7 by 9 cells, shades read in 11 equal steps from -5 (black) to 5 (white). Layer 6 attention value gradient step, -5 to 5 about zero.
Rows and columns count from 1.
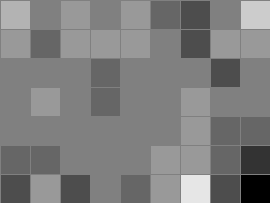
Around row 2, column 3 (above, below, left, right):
1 0 -1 1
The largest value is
4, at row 7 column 7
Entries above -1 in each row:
7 7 7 8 7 5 4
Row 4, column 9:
0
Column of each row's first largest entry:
9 1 1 2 7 6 7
